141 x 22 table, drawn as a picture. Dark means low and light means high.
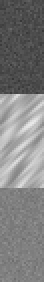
It is made of 3 by 1 panels. Panel 1,1: low, fine-grained, faint in contrast. Panel 2,1: high, slanting up to the right. Panel 3,1: middling, fine-grained, faint in contrast.
